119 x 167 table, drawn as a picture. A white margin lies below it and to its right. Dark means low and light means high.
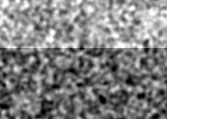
The field is mottled with small blotches. The top part is higher, up to a seam about 40% of the way down. The values follow a bell shape. There are no regular stripes. There are no lone odd cells.
